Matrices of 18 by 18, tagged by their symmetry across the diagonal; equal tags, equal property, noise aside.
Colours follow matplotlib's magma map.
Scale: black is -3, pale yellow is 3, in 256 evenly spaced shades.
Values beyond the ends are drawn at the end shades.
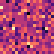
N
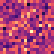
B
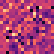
B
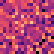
B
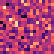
N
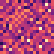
B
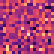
N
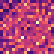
B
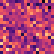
N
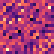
B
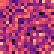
B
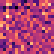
N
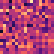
N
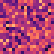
B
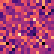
B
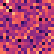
B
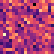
N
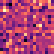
N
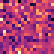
N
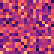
N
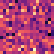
N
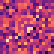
B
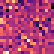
N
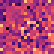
B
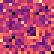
B
